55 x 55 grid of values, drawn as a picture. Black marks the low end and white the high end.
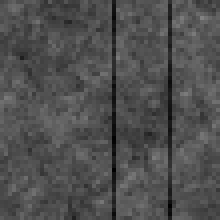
On average the colour sits 30% of the way up the scale. The values are skewed, with a long tail toward low values. Streaks run downward. Columns 29 and 43 stand out from the rest. No overall slope runs across the table.
